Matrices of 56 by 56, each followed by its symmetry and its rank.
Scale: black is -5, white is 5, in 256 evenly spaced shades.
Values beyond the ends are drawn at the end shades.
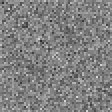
symmetric, full rank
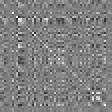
symmetric, rank five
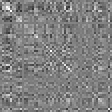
symmetric, rank five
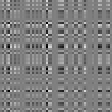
neither, rank one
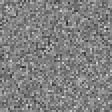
symmetric, full rank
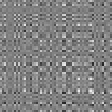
symmetric, rank two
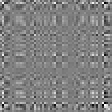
symmetric, rank two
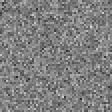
neither, full rank
